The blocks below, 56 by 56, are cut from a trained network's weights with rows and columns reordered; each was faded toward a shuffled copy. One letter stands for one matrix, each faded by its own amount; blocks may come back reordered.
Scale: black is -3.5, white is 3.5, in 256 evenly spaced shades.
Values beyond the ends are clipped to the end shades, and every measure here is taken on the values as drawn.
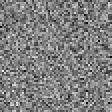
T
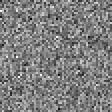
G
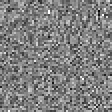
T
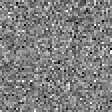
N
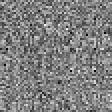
T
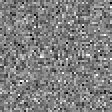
N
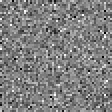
N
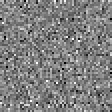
N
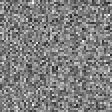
T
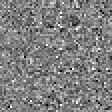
N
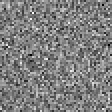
G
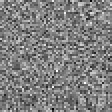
T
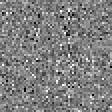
N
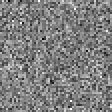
G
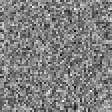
G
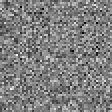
T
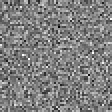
T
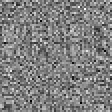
T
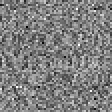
T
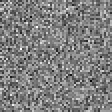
G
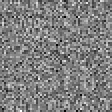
T
